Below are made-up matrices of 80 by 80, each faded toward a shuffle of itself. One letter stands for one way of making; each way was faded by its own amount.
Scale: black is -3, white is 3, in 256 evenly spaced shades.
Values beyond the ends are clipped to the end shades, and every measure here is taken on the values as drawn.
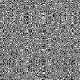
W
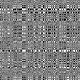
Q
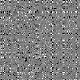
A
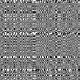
Q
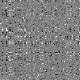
A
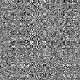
W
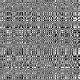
Q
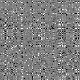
A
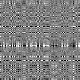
Q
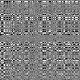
Q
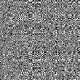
W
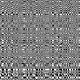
Q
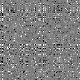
A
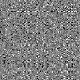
W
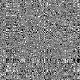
W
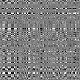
Q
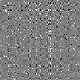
A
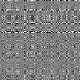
Q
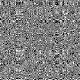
W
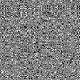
W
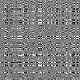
Q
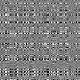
Q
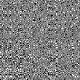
W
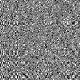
W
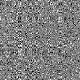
W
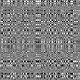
Q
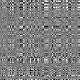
Q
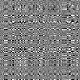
Q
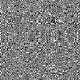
W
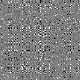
A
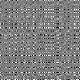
Q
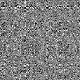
W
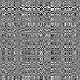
Q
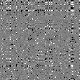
A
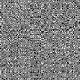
W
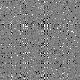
A
